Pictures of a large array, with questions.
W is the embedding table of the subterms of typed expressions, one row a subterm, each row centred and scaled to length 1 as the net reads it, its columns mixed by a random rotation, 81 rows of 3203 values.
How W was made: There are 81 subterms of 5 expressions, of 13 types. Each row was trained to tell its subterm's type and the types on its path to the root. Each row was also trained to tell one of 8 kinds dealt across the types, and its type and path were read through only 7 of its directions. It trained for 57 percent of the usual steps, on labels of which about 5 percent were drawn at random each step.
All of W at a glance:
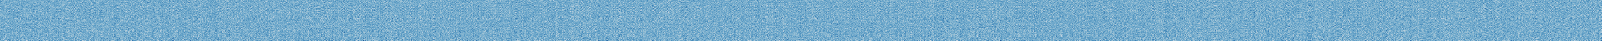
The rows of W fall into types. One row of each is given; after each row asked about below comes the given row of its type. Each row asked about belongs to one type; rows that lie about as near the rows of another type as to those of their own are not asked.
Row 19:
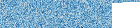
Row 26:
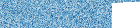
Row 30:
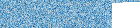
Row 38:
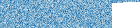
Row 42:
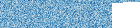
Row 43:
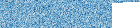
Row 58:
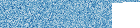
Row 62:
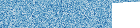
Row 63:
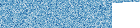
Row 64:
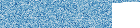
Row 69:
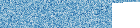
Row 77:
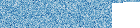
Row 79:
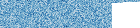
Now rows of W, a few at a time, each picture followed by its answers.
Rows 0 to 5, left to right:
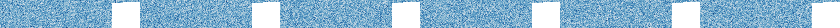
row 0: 30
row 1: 38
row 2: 38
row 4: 64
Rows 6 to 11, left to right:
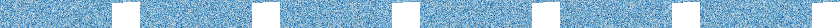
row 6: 43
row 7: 62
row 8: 26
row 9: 69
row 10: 77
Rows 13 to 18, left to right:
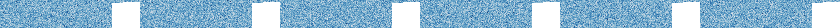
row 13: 79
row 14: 19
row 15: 58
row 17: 79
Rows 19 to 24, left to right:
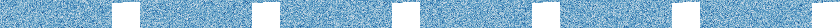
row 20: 58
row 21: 58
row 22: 30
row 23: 79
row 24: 63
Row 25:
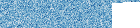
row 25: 43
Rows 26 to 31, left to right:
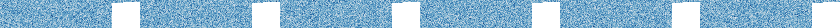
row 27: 38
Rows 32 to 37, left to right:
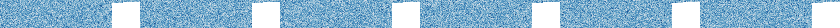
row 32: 63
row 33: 77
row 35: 77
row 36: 79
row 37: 79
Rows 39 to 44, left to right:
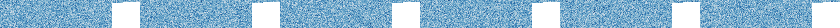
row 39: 62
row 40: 69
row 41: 77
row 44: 43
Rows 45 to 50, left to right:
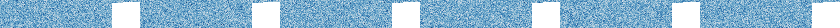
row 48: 58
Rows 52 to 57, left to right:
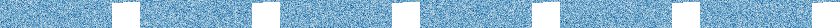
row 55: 62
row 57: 26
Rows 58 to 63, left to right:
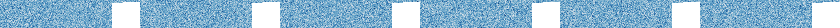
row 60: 43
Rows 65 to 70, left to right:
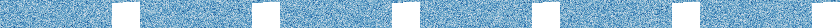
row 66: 19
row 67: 77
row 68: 64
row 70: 42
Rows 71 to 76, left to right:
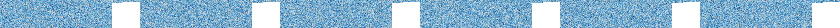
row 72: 19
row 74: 43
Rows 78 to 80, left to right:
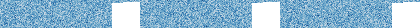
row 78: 42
